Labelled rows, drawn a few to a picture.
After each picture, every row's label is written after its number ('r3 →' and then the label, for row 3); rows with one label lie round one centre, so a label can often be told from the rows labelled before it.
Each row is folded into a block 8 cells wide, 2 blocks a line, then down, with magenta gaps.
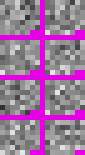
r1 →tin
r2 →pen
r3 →pen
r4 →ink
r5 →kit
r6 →pen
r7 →pen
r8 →ink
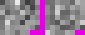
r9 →tin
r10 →pen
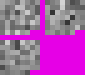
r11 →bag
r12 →tin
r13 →kit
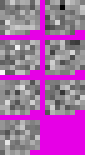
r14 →ink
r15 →kit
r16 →pen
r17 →tin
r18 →bag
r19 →bag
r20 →bag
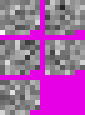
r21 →pen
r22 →kit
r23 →tin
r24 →pen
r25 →pen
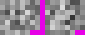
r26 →bag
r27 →tin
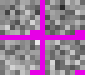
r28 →bag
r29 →kit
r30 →ink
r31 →bag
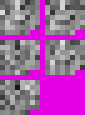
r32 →tin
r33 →tin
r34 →kit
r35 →tin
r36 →kit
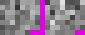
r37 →kit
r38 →tin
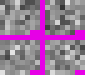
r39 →tin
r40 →kit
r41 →pen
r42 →bag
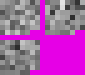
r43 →bag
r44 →tin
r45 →kit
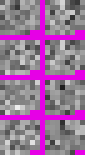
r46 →kit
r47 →tin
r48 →bag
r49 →tin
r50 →ink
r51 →kit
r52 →bag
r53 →kit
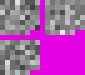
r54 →tin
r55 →bag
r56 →bag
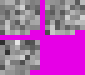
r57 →bag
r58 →bag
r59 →tin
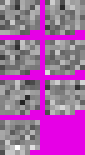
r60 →kit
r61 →kit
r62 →kit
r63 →pen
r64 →tin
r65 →ink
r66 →ink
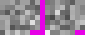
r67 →bag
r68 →pen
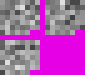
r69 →bag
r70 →tin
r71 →ink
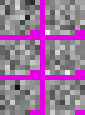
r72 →tin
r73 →pen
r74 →bag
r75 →pen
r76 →kit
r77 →bag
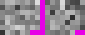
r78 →ink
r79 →tin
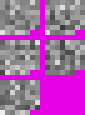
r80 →pen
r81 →pen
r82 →ink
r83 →kit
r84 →pen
